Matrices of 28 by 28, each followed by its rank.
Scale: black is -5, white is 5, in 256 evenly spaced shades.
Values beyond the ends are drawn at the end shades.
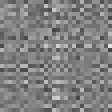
three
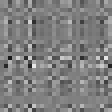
two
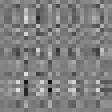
two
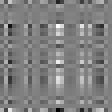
one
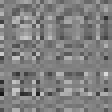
two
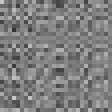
three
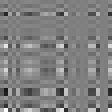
one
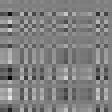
one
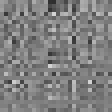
three
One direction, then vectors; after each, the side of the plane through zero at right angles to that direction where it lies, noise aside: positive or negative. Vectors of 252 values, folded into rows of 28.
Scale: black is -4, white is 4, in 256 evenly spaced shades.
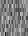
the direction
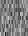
positive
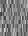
positive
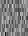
positive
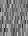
negative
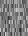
negative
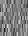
negative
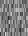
negative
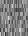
positive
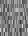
negative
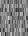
positive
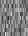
negative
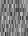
positive
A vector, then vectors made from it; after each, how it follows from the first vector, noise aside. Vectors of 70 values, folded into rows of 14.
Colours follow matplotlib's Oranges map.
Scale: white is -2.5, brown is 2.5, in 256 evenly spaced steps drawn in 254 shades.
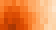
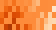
partly zeroed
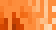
partly zeroed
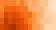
copied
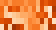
sign-scrambled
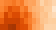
copied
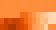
partly zeroed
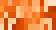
sign-scrambled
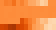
partly zeroed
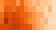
copied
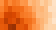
copied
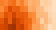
copied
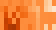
partly zeroed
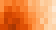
copied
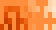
partly zeroed
